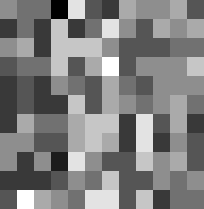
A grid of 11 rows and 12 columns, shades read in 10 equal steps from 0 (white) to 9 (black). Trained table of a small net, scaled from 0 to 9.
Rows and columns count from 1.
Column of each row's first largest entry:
4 1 3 1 1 1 1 8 4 1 10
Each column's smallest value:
4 0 3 2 1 1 0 3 1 3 3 2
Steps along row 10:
same same down down up down up same down up down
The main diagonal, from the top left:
4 5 7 2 5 6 2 7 2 4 5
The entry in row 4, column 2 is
5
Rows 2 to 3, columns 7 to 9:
1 4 6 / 4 6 6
